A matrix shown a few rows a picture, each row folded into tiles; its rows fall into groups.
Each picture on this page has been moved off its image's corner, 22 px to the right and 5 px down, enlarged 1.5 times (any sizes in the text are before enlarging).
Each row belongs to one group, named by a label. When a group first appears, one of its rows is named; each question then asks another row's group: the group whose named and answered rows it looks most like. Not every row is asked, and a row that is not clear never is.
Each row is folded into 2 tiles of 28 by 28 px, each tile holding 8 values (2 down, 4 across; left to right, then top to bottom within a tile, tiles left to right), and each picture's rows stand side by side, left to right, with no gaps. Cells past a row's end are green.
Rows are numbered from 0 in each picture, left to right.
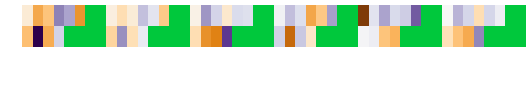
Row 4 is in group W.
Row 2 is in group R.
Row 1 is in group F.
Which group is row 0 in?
F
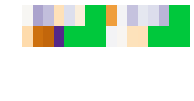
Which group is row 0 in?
R
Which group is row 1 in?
W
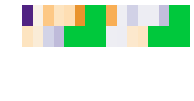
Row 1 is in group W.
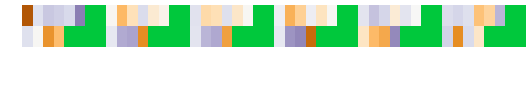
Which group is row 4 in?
R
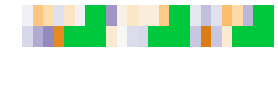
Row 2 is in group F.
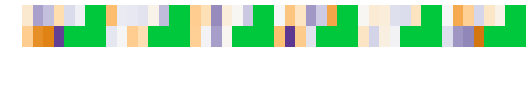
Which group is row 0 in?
R
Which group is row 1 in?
W
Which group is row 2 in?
W
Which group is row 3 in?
F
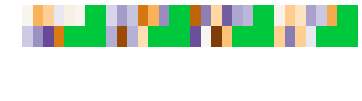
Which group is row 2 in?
W
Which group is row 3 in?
F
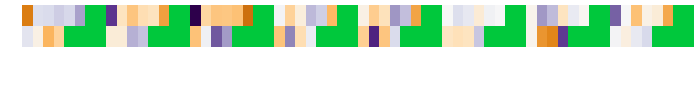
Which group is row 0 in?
W
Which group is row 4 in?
F
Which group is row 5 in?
R
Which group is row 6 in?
R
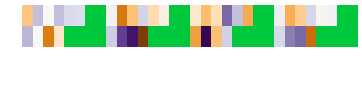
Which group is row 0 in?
W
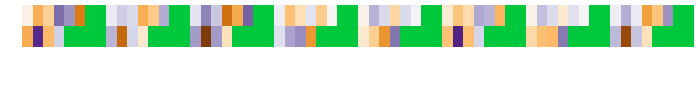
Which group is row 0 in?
F
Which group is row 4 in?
R
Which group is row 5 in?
F
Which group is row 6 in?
R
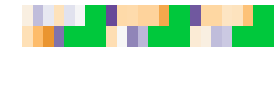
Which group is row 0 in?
R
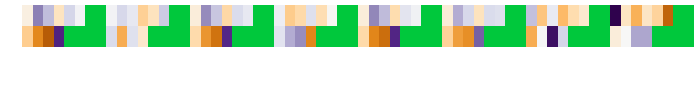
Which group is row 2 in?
R
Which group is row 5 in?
R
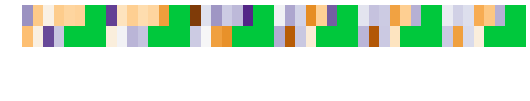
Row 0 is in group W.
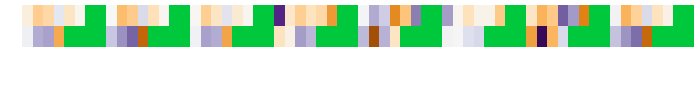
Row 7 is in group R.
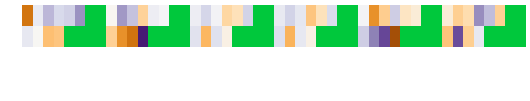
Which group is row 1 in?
R
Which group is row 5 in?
F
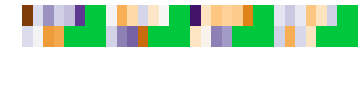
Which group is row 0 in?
W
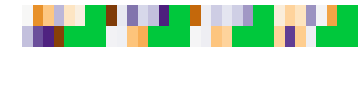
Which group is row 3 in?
F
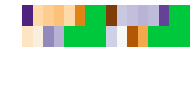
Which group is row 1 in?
W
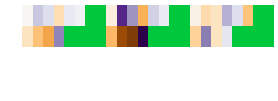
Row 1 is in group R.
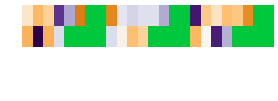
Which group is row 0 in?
F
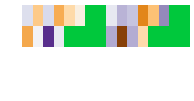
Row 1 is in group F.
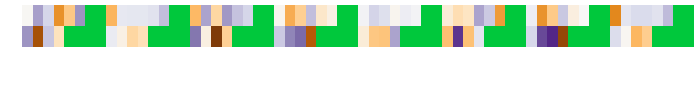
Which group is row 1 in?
W
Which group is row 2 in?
W
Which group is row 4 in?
R
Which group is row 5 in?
F
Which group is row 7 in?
W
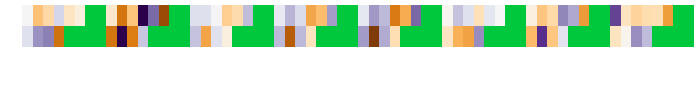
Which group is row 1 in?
F
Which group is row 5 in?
R
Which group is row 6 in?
F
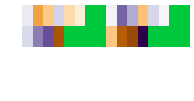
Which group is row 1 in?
R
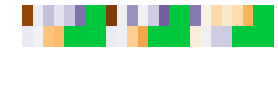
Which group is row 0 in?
W
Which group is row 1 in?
W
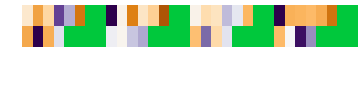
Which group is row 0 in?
F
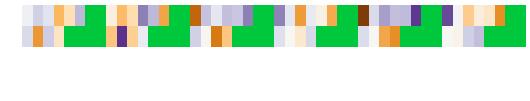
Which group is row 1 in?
F
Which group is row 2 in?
W
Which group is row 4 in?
W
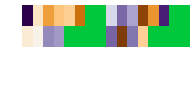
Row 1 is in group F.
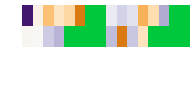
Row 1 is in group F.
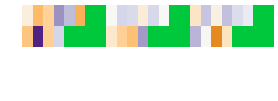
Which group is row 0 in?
F
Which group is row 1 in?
R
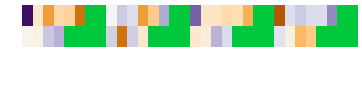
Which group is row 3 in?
W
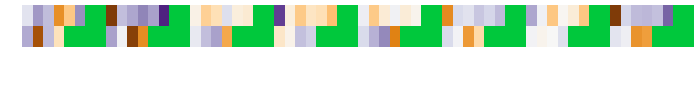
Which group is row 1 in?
W
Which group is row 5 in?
W
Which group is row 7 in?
W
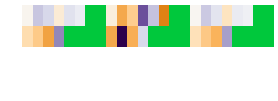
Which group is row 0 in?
R
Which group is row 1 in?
F
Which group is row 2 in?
R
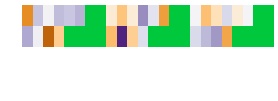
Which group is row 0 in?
W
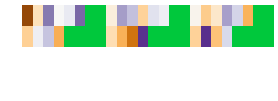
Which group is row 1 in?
R
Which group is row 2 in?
F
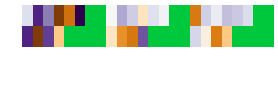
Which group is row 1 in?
R
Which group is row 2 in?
W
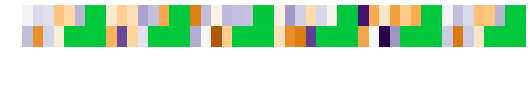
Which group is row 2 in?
W
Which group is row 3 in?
R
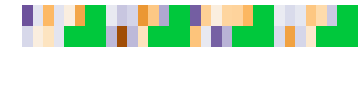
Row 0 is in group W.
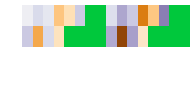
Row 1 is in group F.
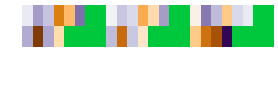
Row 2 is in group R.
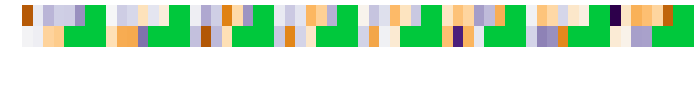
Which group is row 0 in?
W
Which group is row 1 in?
R
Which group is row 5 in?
F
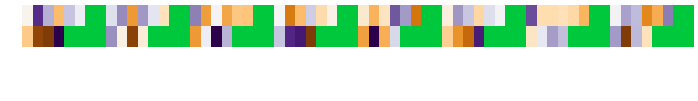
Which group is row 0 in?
R
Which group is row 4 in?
F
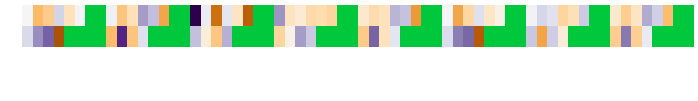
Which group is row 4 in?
F
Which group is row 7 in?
F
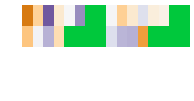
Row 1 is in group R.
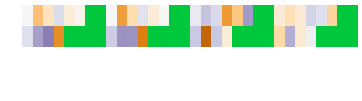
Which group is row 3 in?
F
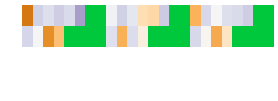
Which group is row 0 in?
W
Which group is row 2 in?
W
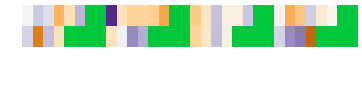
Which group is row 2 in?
W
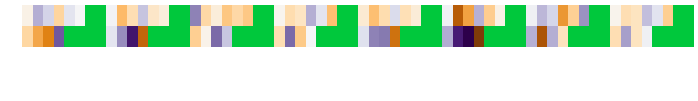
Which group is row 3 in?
F
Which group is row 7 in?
F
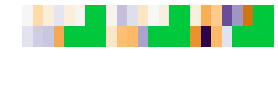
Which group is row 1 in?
R
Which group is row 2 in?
F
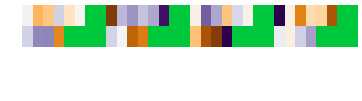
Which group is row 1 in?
W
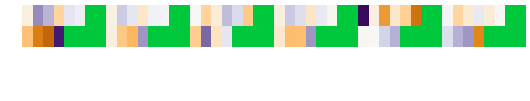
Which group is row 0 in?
R
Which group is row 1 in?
R
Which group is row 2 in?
F
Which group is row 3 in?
R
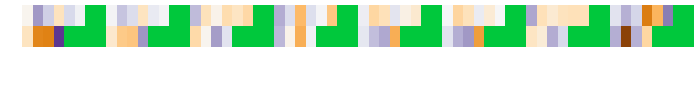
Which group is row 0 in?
R
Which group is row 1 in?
R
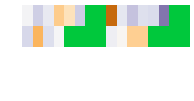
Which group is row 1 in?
W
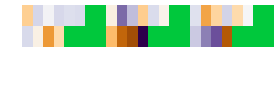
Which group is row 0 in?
W
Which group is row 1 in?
R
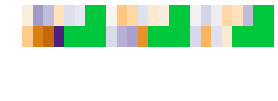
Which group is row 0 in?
R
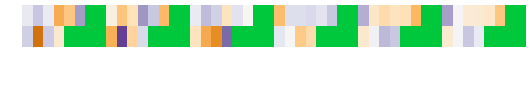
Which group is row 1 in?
F
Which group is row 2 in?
R
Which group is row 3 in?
W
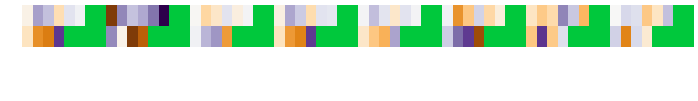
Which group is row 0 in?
R
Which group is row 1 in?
W
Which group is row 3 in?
R
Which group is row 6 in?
F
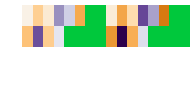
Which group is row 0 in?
F
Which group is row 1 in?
F
